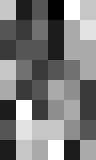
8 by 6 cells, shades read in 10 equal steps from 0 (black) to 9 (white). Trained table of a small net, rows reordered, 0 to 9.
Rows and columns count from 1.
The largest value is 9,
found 3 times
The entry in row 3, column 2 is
3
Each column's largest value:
7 9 7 9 9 8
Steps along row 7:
up down same down down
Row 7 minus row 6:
2 -1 5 2 -1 1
